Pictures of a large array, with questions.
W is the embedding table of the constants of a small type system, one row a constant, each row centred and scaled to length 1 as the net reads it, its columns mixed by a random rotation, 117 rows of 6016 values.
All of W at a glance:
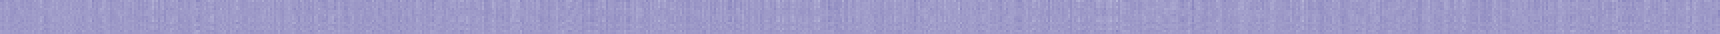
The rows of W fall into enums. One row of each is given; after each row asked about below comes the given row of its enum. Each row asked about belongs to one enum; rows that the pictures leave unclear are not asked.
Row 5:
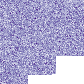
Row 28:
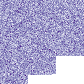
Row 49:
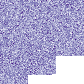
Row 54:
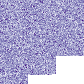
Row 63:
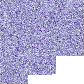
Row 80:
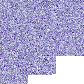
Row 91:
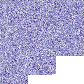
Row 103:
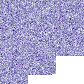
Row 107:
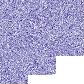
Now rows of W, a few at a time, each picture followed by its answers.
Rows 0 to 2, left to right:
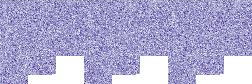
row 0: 91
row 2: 63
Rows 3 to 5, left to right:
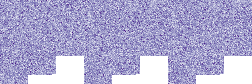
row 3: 49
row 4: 63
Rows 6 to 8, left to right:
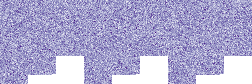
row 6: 28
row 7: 107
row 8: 5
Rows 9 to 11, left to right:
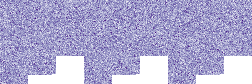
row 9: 5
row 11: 28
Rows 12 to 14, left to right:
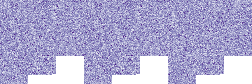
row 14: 63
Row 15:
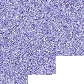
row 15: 49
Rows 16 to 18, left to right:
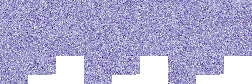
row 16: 107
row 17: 80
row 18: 5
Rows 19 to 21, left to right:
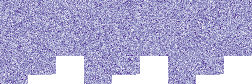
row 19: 28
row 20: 80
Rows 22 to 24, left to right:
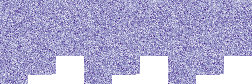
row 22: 28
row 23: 5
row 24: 5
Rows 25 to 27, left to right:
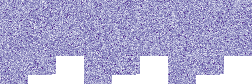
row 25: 107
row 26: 80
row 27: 63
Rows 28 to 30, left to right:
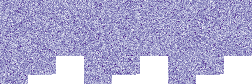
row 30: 107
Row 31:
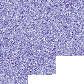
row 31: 49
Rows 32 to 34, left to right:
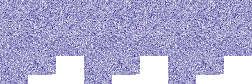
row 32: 107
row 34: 107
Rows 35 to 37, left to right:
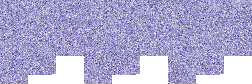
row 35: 103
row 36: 49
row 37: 5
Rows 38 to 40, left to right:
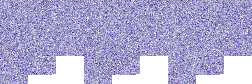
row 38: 80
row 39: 49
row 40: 91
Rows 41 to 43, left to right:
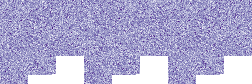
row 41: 107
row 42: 5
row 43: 107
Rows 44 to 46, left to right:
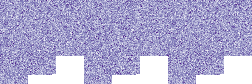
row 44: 49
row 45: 80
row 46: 49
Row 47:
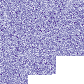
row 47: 63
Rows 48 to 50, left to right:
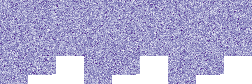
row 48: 80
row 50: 103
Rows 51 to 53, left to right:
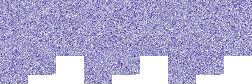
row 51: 103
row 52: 107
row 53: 49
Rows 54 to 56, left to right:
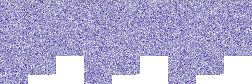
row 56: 103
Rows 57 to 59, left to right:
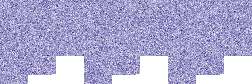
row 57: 80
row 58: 5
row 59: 103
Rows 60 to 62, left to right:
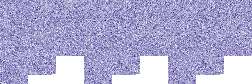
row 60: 5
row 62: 107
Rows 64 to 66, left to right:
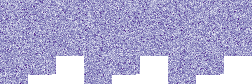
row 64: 54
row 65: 63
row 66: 103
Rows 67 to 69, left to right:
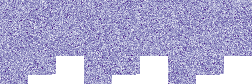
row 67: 107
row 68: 80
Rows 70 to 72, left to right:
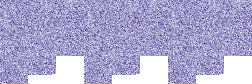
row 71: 63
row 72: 5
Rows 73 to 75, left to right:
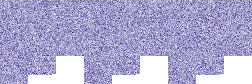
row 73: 80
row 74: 5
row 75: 107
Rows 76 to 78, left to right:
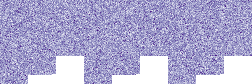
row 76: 28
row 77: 103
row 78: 80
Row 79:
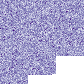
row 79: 103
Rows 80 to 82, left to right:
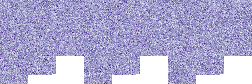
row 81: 54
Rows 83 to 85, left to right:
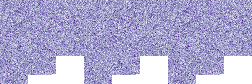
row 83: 28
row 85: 28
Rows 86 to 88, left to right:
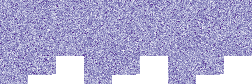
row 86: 80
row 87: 49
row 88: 107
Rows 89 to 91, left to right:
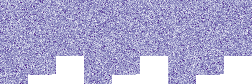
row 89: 54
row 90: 28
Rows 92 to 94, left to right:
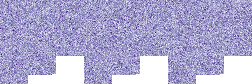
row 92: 103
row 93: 107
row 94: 5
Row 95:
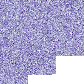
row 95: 49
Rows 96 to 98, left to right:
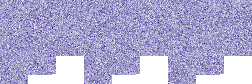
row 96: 107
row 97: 28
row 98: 5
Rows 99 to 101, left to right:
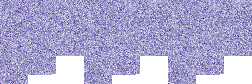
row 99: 28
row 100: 5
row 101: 5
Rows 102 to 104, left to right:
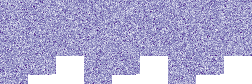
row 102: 54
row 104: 80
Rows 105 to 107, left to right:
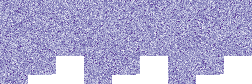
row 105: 28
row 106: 49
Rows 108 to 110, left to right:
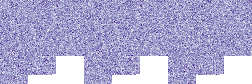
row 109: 80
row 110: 54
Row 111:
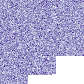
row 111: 80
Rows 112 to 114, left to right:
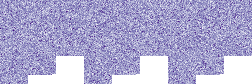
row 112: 103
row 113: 28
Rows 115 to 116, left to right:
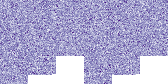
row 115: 80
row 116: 54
